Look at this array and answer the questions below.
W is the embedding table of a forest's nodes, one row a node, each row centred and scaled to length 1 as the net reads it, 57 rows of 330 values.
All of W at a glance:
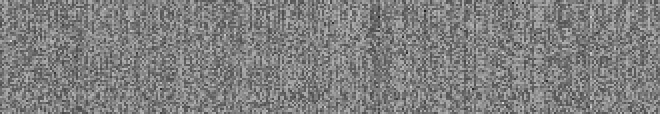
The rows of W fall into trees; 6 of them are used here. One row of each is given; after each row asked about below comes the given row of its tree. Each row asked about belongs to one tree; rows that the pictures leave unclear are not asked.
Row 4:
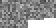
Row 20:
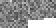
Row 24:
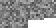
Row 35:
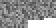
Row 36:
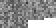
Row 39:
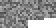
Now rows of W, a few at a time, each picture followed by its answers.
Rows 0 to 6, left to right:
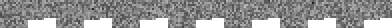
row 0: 39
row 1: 39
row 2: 4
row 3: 35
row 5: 39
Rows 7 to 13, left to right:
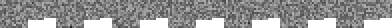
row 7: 39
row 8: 4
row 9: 39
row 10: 35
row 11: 4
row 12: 4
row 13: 4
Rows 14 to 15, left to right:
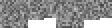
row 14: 24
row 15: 35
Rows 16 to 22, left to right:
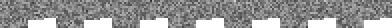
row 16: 24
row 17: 20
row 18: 35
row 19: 35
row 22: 39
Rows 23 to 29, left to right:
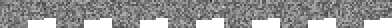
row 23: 4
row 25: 35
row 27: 39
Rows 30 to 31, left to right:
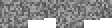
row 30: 4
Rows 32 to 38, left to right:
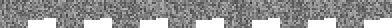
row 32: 35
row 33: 4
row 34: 36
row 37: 36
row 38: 4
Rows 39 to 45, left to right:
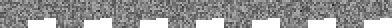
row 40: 36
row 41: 35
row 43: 35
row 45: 4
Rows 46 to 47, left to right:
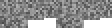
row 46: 39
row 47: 39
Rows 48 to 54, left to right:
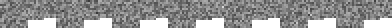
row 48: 39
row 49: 39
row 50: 4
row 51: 36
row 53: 20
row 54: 35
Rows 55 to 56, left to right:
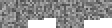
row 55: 35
